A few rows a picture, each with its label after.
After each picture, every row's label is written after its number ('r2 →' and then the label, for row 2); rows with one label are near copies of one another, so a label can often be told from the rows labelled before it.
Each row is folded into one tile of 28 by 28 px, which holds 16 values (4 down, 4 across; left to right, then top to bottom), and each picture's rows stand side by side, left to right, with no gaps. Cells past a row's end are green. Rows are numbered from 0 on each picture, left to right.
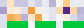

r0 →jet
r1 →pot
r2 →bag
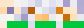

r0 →bag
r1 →pot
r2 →pot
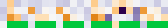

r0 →jet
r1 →pot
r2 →pot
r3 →jet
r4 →bag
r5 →pot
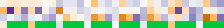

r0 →bag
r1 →bag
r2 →pot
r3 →jet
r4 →jet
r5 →jet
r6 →bag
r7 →jet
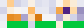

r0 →jet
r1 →pot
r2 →bag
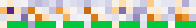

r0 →bag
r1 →pot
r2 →pot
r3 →pot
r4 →bag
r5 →jet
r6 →jet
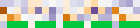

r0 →pot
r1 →bag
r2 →jet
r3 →bag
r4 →pot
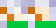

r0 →pot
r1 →pot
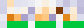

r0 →jet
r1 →jet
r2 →pot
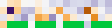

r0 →bag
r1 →jet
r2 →pot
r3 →pot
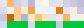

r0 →jet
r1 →pot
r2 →pot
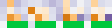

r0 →jet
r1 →pot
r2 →jet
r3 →jet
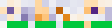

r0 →bag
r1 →jet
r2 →pot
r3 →bag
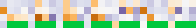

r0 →pot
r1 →jet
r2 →jet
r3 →jet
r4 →bag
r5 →pot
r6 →bag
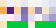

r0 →bag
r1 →bag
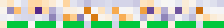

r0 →bag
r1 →bag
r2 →jet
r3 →pot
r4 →pot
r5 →bag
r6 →bag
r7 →pot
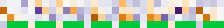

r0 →pot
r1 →bag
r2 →bag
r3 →jet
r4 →jet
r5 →jet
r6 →bag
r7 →pot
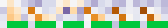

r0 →jet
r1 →pot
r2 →bag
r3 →pot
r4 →pot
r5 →pot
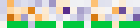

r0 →jet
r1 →pot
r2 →bag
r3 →jet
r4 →bag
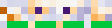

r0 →pot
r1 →bag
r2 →bag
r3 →jet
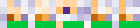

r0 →jet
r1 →jet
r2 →bag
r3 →jet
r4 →jet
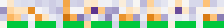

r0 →jet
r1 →pot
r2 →jet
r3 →bag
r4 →jet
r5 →jet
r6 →bag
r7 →jet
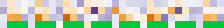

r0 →jet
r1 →jet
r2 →jet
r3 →bag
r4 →pot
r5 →jet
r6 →bag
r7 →jet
